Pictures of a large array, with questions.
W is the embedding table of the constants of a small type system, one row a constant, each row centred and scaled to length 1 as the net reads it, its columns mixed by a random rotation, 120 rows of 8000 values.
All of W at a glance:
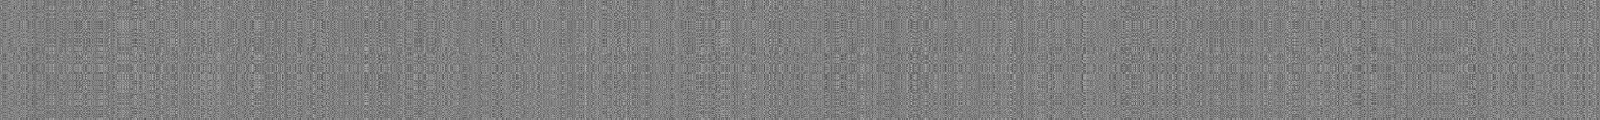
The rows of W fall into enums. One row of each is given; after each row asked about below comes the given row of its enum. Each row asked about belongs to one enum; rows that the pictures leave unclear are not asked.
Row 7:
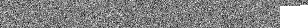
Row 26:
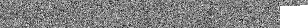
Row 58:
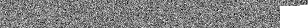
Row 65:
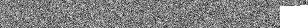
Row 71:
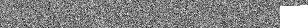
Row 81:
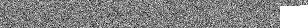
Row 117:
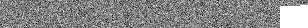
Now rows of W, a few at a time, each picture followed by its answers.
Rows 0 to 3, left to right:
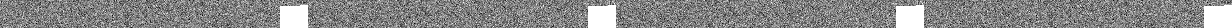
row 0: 117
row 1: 81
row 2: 81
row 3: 117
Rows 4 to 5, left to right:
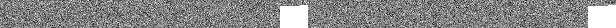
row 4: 81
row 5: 117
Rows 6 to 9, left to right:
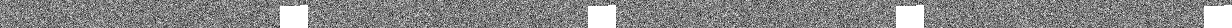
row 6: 65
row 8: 7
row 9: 71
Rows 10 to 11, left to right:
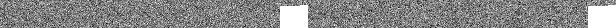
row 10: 81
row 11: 26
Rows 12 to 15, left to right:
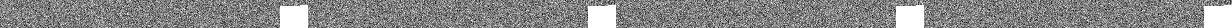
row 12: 71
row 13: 58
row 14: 81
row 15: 58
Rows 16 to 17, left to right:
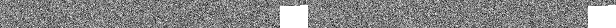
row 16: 65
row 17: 71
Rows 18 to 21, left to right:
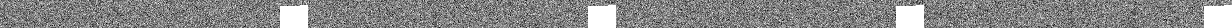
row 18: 81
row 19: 117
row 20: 58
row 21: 26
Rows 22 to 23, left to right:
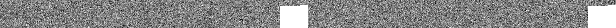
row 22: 26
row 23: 58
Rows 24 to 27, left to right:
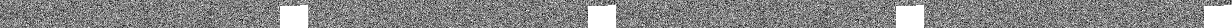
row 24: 26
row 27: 58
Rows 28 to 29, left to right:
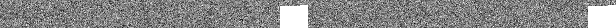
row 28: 26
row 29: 81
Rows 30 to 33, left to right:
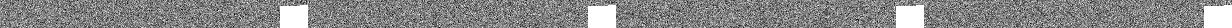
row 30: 58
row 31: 117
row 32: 26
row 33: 81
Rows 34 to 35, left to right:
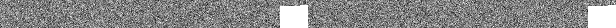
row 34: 65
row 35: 81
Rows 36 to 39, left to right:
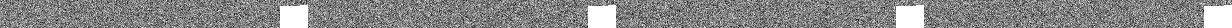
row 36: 58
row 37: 65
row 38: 26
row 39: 81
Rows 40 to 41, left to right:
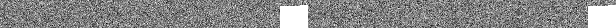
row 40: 81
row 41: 26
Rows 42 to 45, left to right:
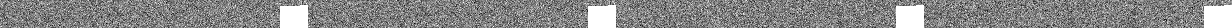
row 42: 81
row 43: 81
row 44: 71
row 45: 26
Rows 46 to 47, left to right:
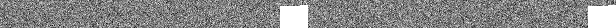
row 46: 81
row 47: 65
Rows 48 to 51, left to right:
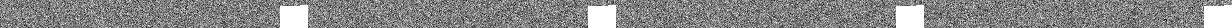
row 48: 71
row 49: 65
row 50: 65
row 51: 26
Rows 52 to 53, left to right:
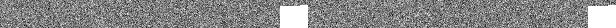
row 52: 71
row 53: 7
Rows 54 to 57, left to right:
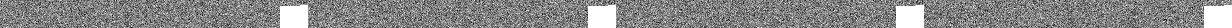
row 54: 117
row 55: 58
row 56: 58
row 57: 26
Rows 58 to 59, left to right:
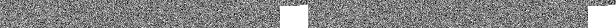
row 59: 58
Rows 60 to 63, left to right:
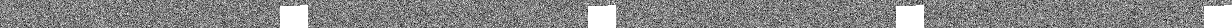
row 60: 71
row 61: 81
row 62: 58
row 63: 26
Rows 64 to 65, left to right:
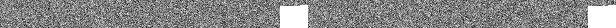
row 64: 71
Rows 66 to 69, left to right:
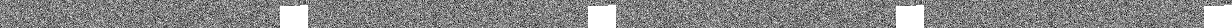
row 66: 65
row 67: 117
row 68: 65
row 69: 117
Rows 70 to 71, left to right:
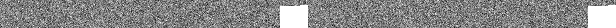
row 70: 65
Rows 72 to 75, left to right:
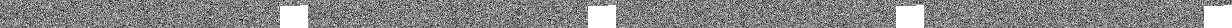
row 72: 26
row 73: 26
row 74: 117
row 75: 58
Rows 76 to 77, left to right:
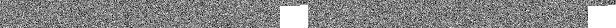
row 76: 117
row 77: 58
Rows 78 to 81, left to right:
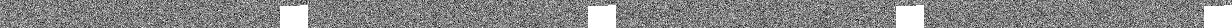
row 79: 117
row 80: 26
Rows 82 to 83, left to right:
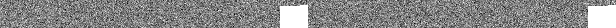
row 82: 58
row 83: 81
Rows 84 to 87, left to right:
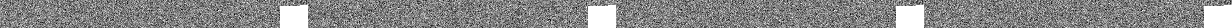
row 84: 58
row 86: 58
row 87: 58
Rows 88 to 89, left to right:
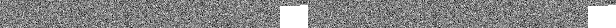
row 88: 117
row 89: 117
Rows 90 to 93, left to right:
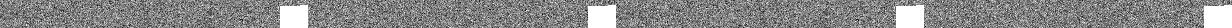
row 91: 58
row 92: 26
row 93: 65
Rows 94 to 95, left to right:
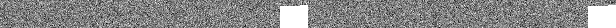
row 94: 81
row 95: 117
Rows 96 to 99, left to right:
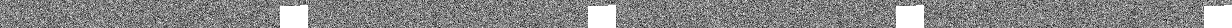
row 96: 65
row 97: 117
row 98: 71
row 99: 26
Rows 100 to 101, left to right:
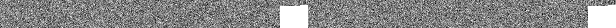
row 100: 65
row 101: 58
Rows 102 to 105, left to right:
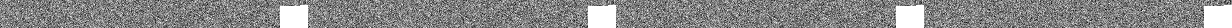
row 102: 65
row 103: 65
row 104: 65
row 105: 58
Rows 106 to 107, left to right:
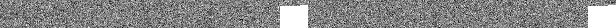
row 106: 26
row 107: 117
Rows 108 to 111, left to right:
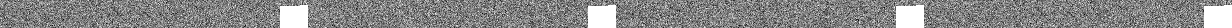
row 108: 81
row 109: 71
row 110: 26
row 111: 81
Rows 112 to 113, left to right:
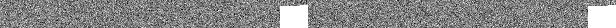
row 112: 58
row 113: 81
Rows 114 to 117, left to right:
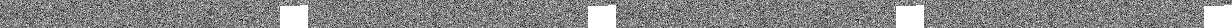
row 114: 26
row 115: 117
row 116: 26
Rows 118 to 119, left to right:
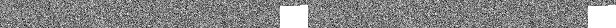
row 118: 71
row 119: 71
